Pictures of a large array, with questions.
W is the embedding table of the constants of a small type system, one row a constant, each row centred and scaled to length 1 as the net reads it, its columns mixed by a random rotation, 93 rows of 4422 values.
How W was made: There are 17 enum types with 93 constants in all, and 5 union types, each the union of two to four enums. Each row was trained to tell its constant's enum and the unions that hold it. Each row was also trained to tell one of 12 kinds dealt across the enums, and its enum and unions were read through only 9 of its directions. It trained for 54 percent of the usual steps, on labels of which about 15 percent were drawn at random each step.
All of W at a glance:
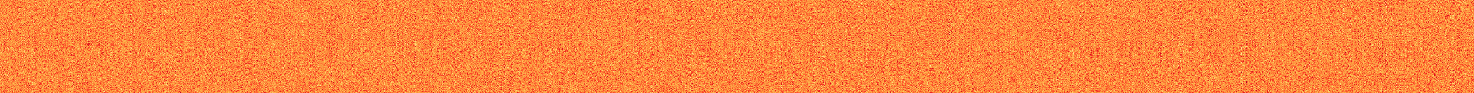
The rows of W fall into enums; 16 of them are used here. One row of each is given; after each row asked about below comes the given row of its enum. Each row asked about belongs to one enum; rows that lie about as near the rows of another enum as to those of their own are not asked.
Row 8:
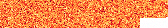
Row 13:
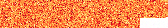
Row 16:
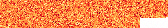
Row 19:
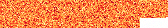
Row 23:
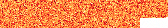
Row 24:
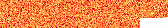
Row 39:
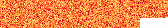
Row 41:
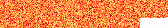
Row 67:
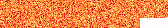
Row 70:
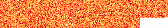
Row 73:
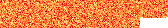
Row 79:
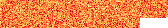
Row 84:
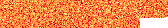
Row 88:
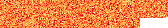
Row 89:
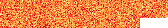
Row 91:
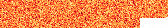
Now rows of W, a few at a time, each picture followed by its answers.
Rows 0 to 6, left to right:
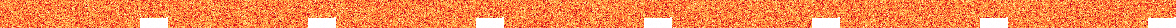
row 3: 70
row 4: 79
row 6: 24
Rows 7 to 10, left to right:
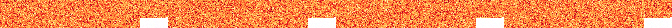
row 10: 70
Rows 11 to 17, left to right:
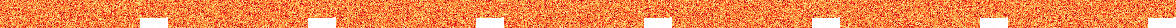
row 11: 70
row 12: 24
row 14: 91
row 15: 73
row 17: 39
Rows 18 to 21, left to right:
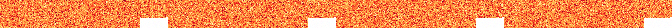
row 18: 16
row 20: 91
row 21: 67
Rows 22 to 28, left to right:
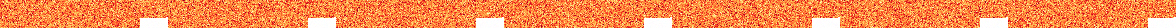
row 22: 73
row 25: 41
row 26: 70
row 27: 19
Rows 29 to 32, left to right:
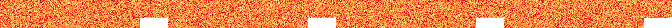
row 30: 41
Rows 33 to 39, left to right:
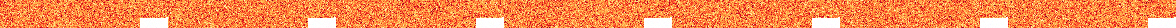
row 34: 19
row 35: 8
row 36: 41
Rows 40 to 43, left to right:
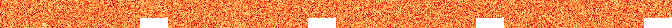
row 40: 73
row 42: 88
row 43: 41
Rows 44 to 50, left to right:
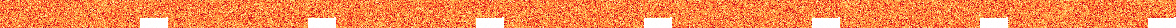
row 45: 89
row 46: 16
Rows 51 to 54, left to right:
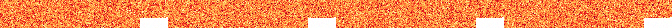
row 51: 73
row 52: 24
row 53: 91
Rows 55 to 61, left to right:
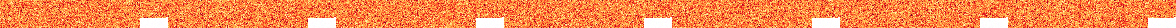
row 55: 24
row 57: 24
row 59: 67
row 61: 73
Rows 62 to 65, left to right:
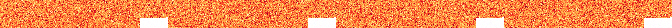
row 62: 91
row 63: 67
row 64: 39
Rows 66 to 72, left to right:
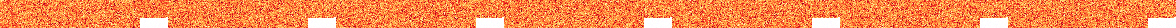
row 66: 88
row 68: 67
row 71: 39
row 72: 39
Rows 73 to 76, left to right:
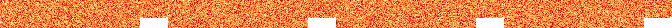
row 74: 67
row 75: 91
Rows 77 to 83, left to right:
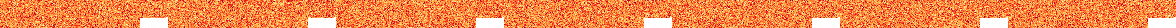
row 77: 39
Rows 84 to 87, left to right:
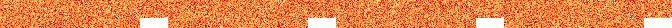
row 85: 41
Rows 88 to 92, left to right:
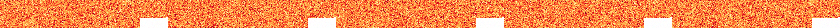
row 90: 19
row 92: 70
